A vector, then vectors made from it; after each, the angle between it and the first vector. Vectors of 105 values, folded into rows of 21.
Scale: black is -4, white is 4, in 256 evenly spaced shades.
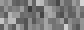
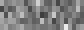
partly aligned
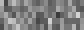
orthogonal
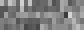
orthogonal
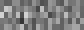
orthogonal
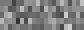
partly aligned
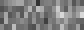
partly opposed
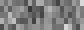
nearly parallel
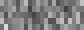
partly aligned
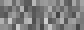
partly aligned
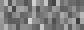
orthogonal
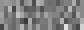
partly aligned
